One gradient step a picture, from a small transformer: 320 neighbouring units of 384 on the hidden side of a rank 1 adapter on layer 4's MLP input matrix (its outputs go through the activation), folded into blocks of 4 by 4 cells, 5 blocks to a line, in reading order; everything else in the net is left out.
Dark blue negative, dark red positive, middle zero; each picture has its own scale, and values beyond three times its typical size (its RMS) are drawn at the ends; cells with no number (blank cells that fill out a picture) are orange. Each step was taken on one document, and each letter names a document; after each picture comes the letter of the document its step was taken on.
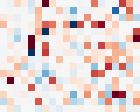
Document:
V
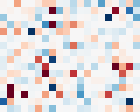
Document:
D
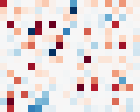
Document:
D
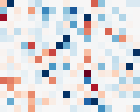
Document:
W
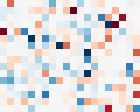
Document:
W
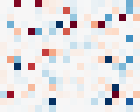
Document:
D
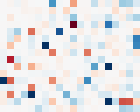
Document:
V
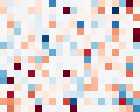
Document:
V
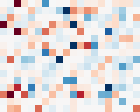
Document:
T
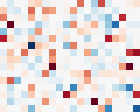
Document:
W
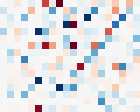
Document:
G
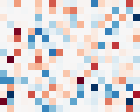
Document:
D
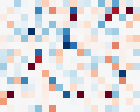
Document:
D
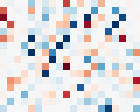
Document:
W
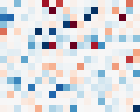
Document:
G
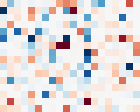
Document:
W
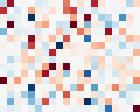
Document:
W
